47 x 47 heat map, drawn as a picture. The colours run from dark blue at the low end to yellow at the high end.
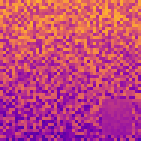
Calmest part: bottom right. Grain: fine. Slope: up to the top. Odd rows or columns: none. Odd patch: calmer, in the bottom right.
